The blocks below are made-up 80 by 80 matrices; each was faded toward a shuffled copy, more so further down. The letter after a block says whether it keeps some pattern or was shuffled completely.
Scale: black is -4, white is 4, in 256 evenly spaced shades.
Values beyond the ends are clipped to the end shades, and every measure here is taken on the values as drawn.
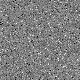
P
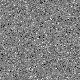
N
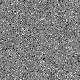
N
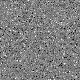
N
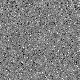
N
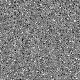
N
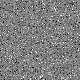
N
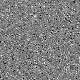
N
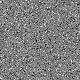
P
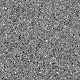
N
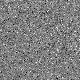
P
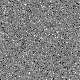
P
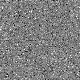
N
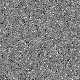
P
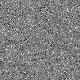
N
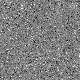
P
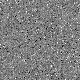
P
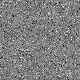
N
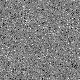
P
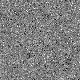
N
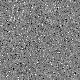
N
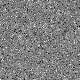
P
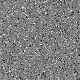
P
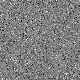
P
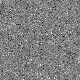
P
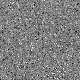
N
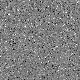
N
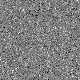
N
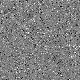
N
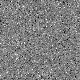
N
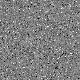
P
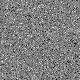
P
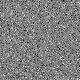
P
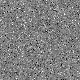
P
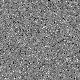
P
